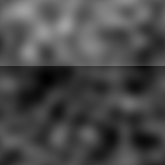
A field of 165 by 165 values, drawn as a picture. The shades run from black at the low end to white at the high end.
A horizontal seam about 40% of the way down splits the table, and the top part is higher. Overall the values sit about 30% of the way up the scale. There are no regular stripes.
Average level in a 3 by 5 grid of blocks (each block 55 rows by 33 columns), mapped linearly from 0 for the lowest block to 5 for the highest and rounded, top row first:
45542
10121
22111
